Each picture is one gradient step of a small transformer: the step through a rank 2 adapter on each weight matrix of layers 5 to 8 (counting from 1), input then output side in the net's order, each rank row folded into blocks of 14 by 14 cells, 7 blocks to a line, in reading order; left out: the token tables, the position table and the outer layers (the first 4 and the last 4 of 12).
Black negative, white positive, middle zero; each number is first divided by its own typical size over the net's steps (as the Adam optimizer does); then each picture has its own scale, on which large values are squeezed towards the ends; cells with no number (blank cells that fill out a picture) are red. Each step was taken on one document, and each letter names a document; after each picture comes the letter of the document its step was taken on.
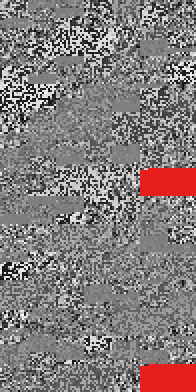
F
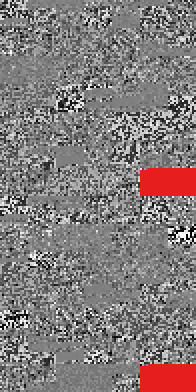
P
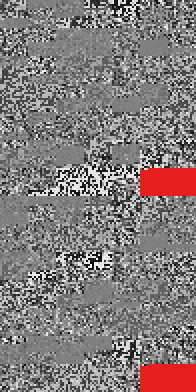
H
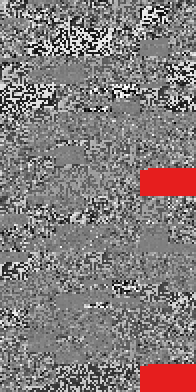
F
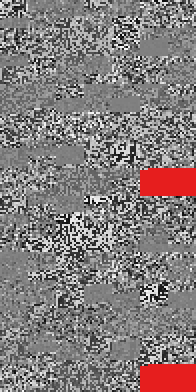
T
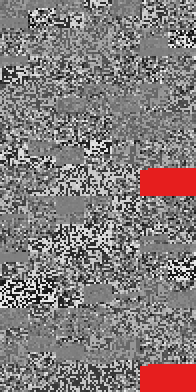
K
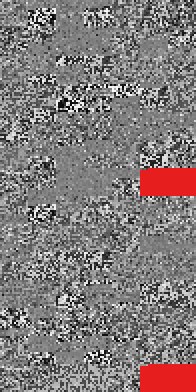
T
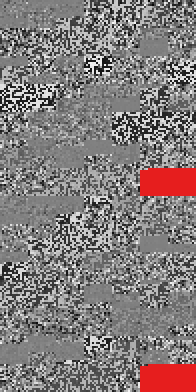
F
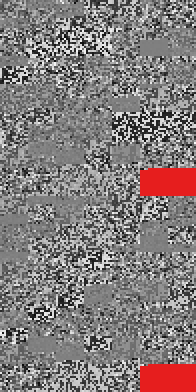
H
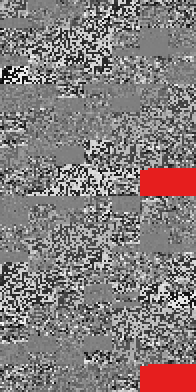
H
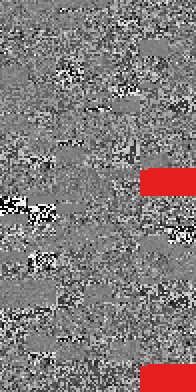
P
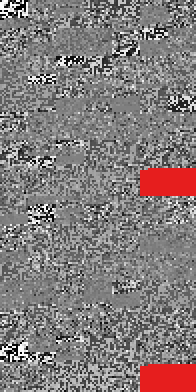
T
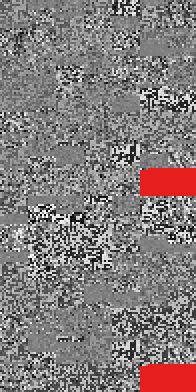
P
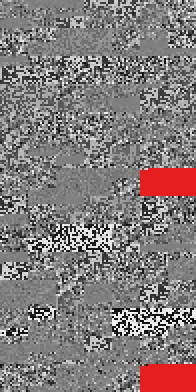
K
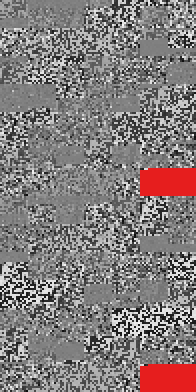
H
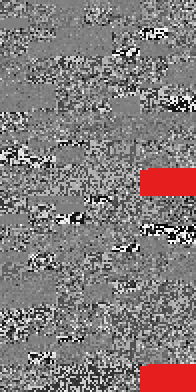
P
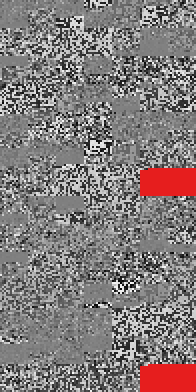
K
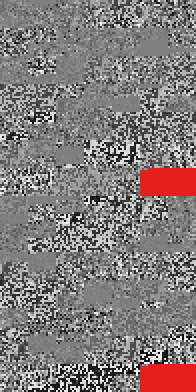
H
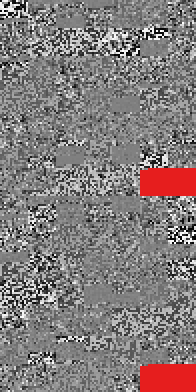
T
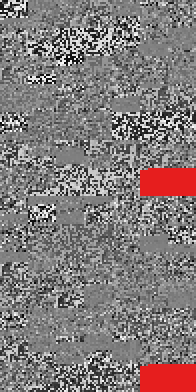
T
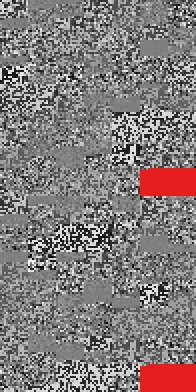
T
